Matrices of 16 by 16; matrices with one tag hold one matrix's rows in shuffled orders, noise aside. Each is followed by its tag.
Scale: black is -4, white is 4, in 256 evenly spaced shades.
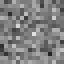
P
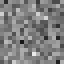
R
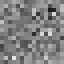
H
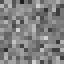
R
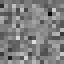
P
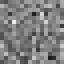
H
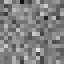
R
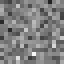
P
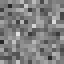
P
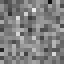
P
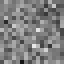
R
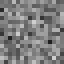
P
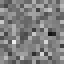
H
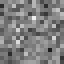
P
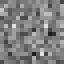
H
